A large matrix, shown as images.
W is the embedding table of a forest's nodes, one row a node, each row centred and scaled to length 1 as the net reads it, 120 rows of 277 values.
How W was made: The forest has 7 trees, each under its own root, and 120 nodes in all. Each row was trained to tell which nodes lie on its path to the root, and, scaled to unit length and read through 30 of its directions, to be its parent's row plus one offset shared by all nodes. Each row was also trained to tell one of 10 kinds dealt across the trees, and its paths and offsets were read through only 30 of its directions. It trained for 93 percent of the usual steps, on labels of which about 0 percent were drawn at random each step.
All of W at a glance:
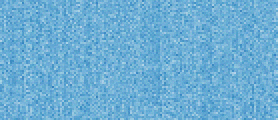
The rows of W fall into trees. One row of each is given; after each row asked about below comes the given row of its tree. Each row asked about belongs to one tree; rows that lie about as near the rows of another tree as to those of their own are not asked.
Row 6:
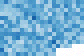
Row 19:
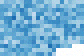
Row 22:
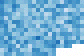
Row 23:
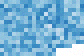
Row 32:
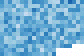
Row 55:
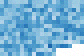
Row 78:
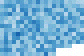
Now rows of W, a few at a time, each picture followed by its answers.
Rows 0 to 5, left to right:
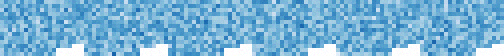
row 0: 19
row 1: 55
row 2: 32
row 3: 22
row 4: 78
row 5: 55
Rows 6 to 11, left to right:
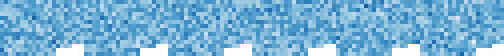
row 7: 32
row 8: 19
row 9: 23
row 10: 78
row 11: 55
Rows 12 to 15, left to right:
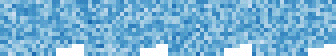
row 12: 23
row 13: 22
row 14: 55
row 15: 23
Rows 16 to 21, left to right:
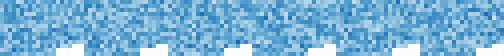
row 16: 19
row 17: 55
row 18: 23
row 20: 19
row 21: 19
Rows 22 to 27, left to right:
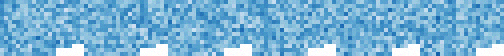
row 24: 23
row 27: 55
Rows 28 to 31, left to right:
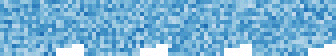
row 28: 23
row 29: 78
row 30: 55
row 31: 55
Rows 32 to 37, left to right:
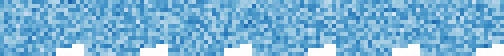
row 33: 23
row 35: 22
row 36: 19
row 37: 22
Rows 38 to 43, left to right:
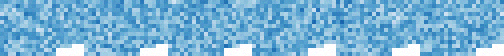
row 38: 6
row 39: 23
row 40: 23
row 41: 19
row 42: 22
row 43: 32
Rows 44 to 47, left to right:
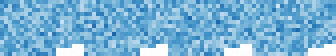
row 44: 55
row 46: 55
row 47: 78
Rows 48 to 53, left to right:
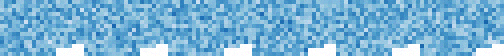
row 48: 19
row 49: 6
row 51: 32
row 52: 23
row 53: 6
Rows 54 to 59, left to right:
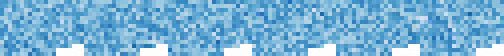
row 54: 55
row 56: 6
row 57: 22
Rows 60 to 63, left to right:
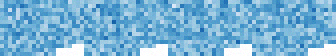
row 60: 6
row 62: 23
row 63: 23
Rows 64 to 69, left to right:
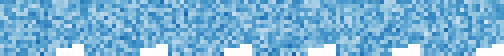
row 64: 32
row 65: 6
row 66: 23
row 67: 19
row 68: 6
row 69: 19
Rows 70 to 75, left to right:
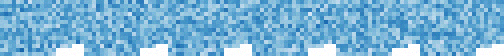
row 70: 78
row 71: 23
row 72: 55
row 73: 19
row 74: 78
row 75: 6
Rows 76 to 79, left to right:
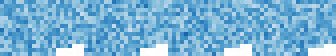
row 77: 55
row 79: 6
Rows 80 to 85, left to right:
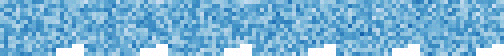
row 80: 32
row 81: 78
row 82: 19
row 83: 78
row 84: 32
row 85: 55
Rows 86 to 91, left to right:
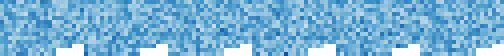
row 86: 32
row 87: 6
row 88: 55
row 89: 19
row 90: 55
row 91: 55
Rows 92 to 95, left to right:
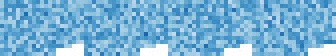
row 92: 6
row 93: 19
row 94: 23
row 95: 23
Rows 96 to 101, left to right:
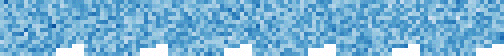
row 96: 6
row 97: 22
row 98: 55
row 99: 55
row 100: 32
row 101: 78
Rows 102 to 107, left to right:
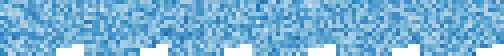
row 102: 6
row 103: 32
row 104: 55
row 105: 19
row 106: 23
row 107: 23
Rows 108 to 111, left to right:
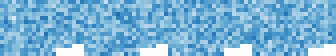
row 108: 78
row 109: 6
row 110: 23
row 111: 78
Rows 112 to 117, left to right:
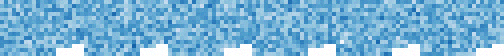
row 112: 78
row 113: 55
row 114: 78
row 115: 78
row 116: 19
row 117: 32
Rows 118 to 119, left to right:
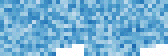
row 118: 23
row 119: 23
